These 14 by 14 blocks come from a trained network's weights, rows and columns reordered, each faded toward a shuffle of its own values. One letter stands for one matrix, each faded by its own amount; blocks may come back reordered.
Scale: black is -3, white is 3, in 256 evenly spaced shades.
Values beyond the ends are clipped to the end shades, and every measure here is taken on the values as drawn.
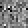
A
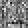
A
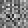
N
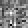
A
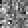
A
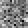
A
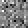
A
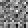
N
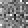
A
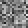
N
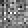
A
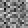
N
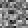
N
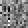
N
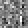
A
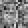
N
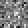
A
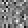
N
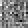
A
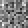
A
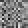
N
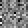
N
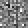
A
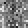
A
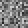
N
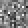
A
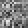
N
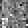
A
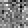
A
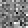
A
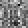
N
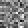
N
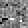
A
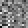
N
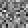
N
